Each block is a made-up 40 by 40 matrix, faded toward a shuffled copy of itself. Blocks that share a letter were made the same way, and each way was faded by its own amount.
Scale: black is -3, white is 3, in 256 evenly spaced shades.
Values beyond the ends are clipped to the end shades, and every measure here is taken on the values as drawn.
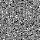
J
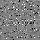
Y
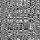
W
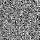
J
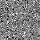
J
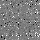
Y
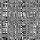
W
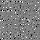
Y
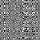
W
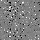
Y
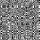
W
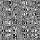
W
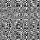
W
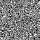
J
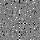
Y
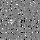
Y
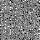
J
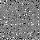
Y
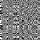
W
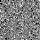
J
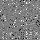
Y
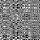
W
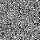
J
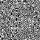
J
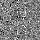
J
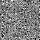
J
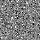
J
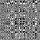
W
